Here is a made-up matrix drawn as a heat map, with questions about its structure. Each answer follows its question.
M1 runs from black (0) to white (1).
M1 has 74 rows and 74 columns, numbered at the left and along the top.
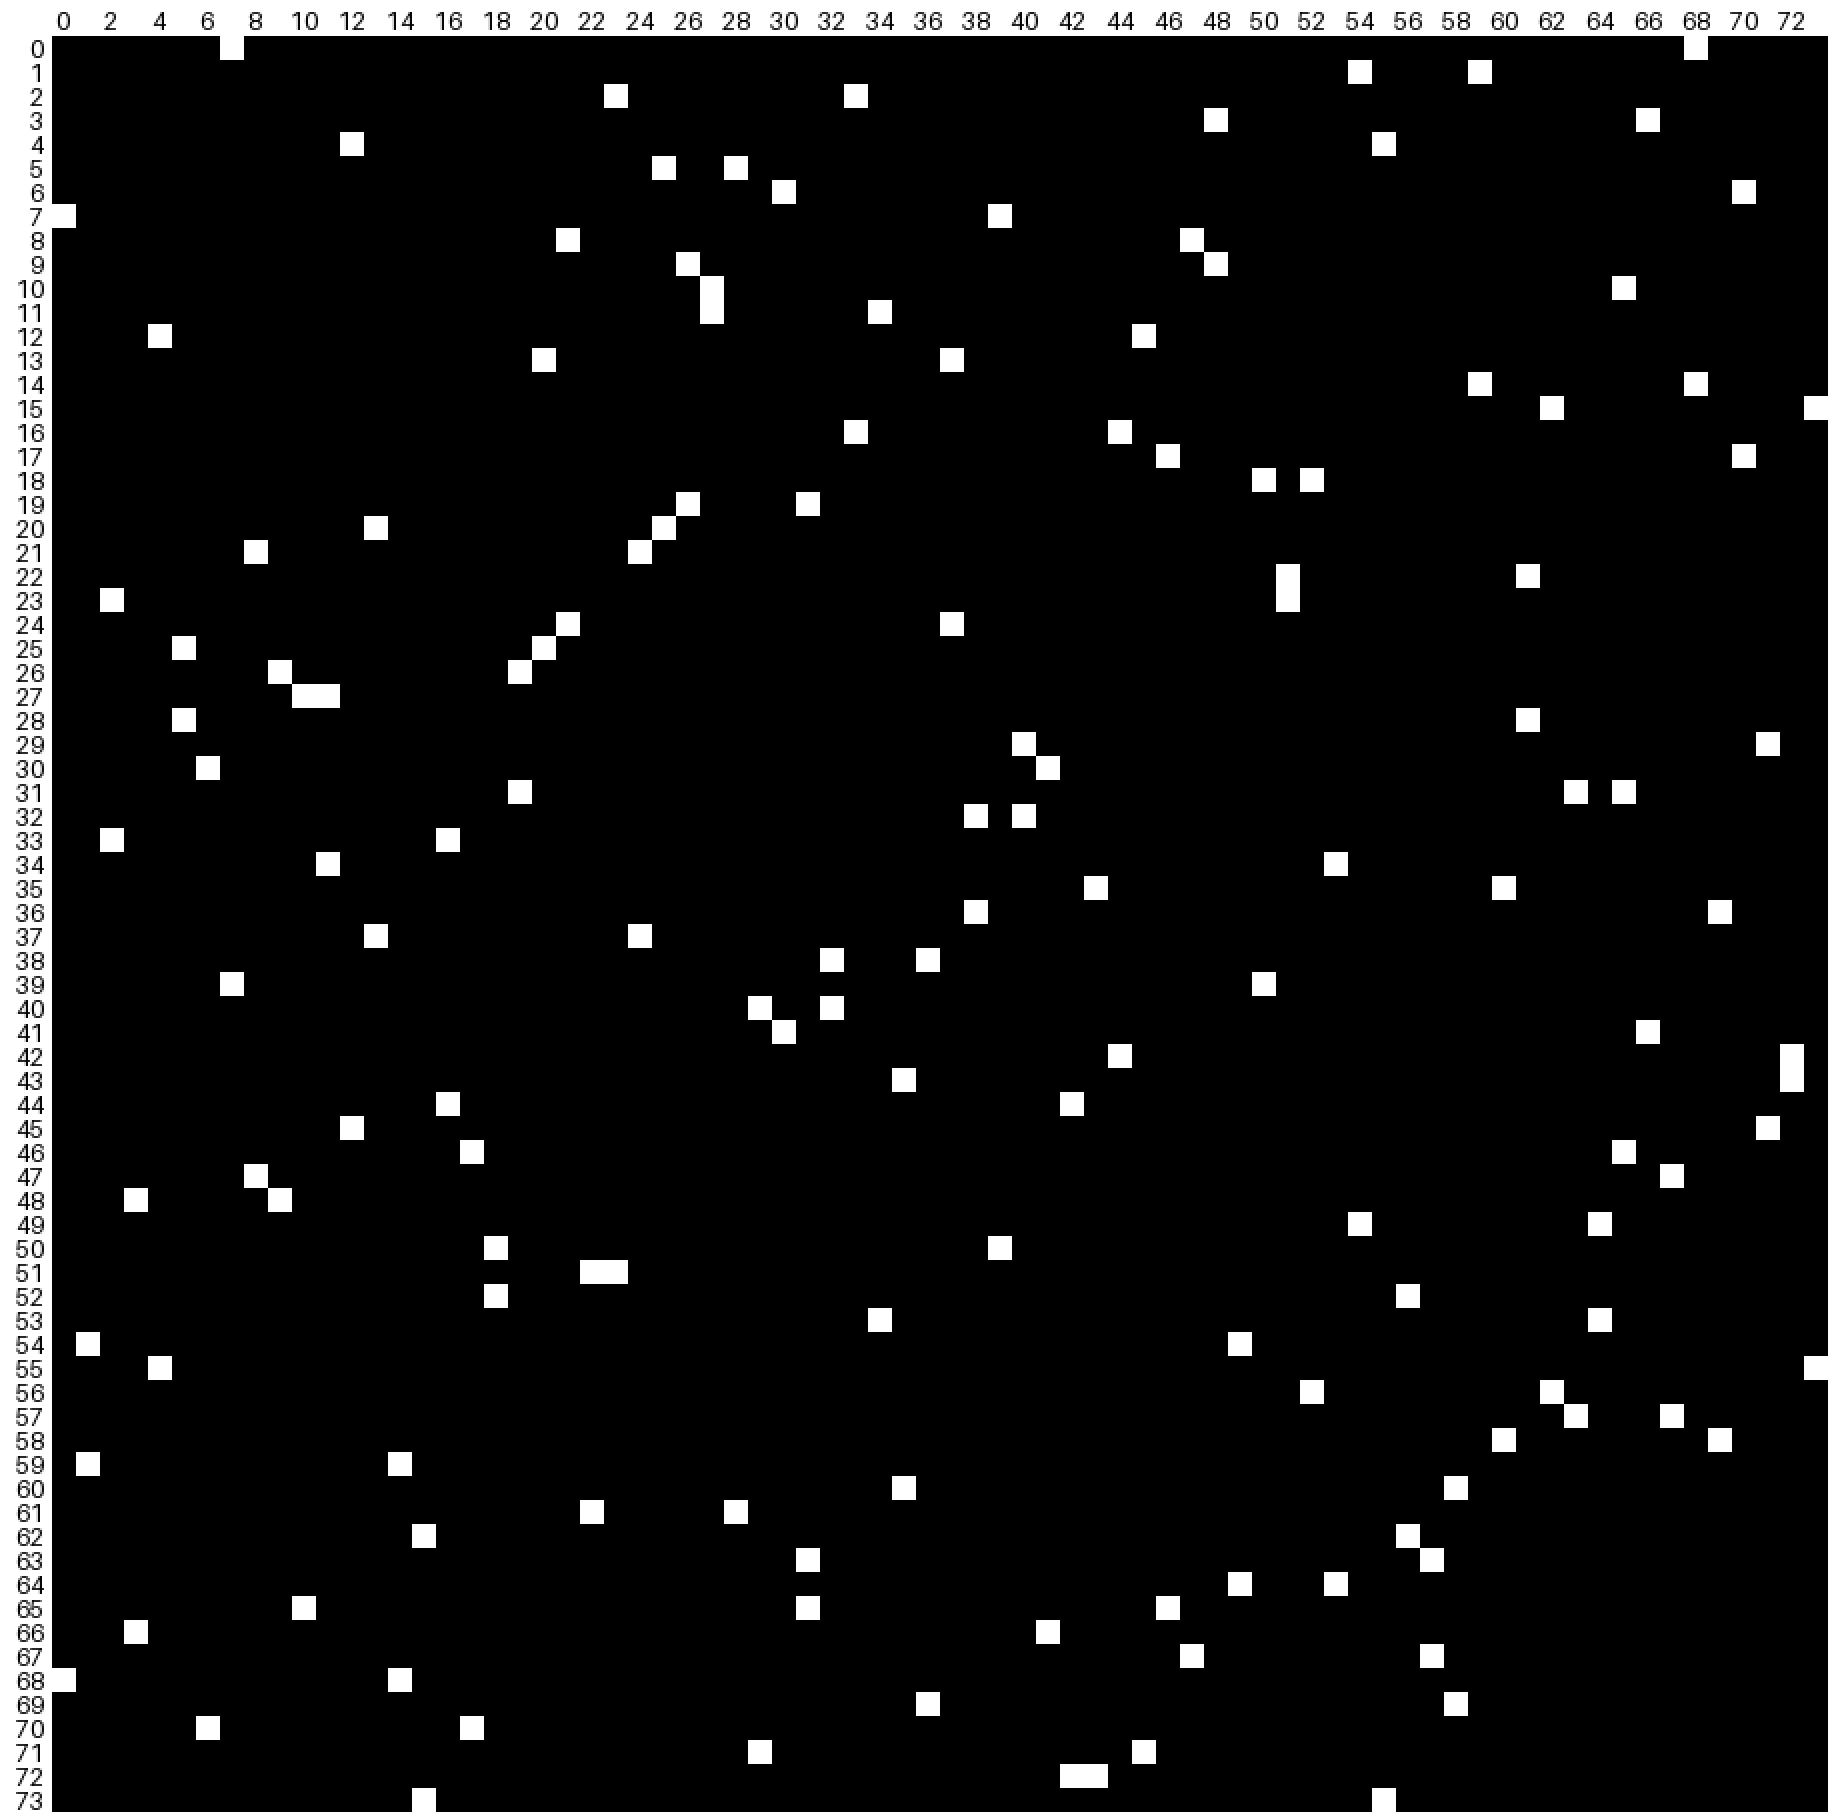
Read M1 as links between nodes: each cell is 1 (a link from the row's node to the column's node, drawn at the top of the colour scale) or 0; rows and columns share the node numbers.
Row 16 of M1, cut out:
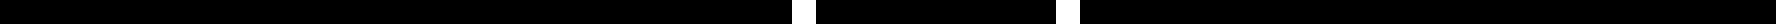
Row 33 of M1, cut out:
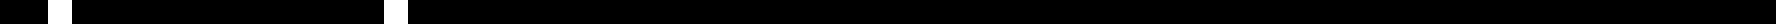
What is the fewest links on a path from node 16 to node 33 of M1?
1
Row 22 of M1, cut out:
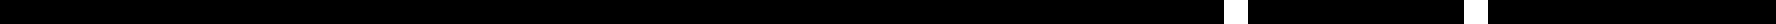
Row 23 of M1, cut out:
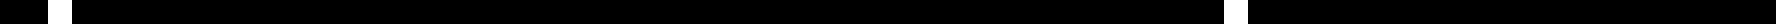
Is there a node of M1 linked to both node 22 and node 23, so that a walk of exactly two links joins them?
yes
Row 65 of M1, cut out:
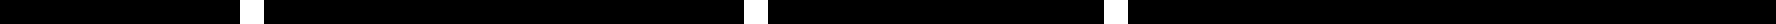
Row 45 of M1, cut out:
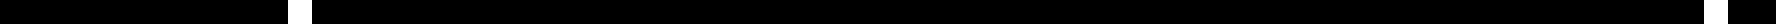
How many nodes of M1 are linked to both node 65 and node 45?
0
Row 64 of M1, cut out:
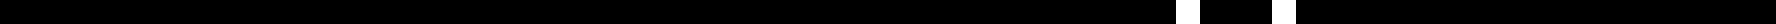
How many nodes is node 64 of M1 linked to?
2
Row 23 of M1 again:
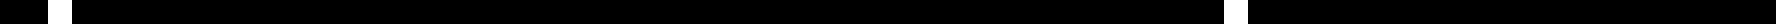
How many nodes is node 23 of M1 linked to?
2
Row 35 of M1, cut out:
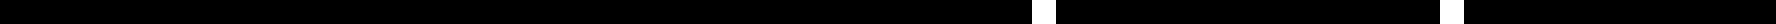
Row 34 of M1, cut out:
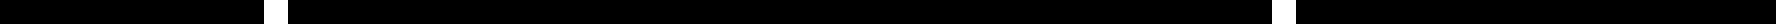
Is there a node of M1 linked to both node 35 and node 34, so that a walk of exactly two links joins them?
no
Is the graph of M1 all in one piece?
yes
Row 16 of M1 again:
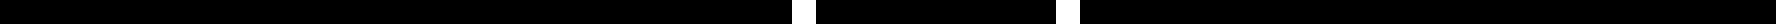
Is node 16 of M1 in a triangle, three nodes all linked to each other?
no
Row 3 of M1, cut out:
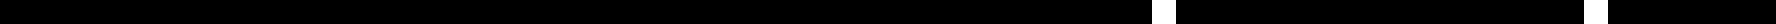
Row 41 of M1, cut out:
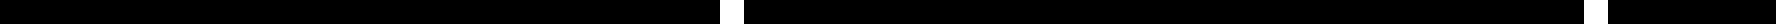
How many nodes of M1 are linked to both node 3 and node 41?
1
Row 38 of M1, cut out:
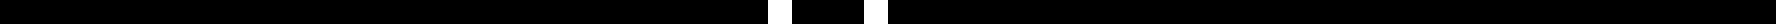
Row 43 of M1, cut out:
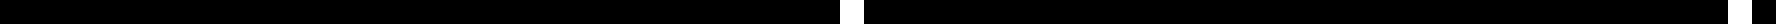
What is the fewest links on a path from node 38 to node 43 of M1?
6
